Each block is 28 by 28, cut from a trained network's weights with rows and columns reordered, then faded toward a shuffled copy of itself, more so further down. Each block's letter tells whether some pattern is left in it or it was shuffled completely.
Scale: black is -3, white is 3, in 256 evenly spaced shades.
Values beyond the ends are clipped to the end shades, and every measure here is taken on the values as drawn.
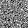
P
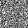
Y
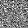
Y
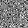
Y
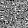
Y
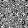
Y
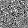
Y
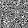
Y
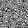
Y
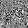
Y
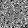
Y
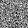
P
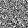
P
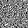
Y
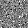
Y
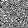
P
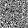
P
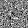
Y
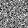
P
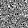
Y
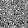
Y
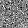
P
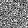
Y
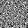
Y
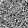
P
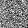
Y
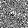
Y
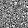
P
